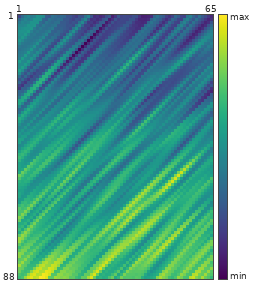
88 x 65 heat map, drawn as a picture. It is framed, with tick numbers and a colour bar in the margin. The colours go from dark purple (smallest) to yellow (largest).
The histogram is bell-shaped. Values rise toward the bottom. No lone cell stands out from its neighbours. No single row or column stands out from its neighbours. Streaks slant up to the right.
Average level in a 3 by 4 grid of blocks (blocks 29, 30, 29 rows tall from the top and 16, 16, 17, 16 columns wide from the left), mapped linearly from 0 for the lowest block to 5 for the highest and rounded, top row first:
1 0 0 0 | 3 3 3 3 | 5 4 5 5
